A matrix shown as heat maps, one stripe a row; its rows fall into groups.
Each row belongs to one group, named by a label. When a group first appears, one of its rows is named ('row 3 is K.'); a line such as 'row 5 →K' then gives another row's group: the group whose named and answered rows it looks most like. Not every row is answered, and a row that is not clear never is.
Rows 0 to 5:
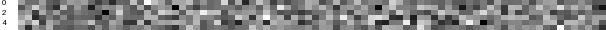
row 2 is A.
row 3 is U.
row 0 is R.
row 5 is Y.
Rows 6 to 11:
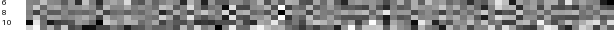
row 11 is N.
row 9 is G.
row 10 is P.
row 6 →Y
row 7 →G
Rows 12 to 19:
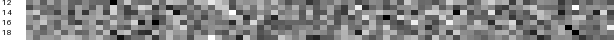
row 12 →A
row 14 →N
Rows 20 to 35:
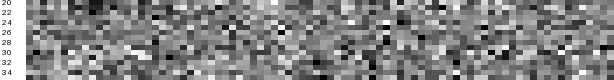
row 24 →U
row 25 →G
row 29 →Y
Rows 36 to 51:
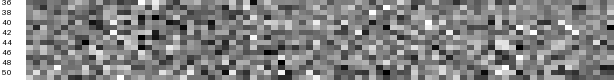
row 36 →R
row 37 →U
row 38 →P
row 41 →Y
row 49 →Y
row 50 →G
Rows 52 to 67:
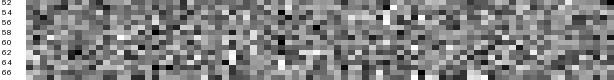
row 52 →Y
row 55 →U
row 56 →U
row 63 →N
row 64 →G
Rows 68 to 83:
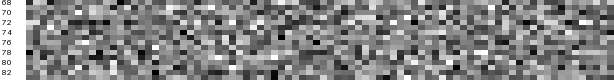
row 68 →P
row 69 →A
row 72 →N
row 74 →Y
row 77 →R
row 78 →P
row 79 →A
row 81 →N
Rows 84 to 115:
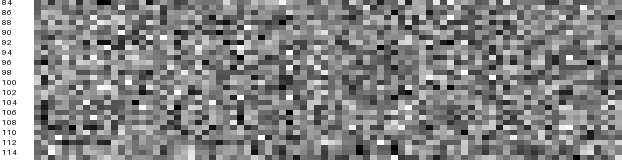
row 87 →Y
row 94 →G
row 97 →G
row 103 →G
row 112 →P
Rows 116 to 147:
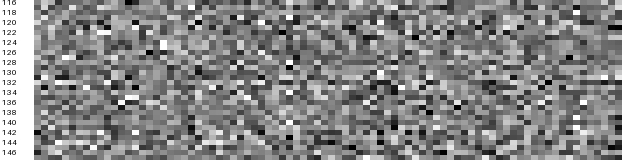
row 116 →P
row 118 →Y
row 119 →G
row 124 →R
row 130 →P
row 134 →G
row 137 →R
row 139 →Y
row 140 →G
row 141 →Y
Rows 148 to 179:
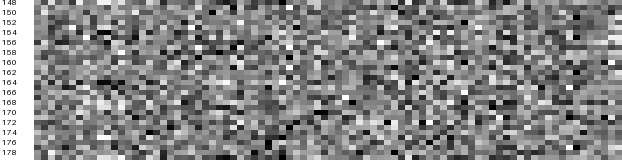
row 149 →G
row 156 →P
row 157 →G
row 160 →N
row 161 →G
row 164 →A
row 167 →P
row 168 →N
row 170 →P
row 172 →U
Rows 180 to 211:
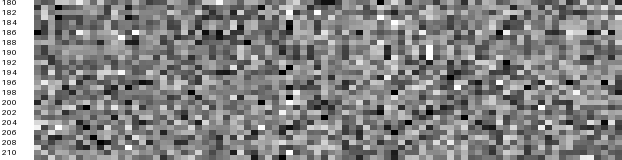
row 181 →P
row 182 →G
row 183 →P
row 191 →U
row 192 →U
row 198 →Y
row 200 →P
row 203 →N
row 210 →G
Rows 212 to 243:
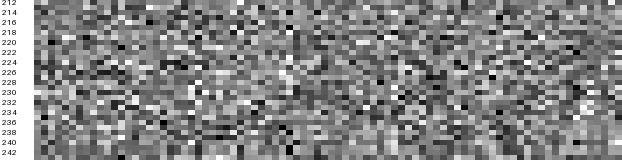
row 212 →N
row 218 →G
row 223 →G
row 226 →A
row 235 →Y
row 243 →A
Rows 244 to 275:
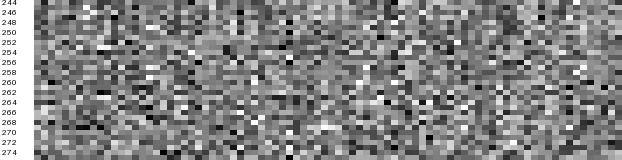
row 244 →Y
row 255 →G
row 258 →Y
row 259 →R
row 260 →U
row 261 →N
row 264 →U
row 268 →U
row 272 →Y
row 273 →G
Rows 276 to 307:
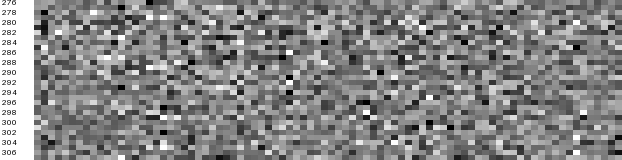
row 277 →A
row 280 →Y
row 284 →N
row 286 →G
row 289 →R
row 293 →A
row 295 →U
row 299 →R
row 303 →Y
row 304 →U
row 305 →R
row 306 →Y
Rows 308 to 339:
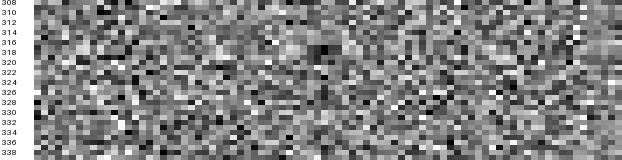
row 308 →R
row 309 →R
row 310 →A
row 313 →Y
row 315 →Y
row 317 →P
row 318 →P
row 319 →A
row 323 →N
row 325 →N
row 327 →A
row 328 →P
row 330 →U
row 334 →P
